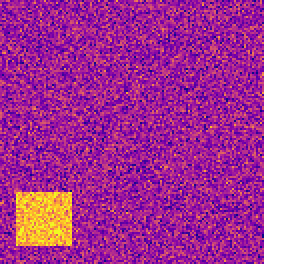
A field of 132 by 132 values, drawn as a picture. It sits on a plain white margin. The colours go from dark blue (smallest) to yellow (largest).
Odd patch: higher, in the bottom left. Ninth with the highest average: bottom left. Mirror symmetry: none.
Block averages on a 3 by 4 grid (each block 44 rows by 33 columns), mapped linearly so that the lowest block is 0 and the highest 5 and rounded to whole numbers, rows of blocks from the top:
0 0 0 0 / 0 0 0 0 / 5 1 0 0
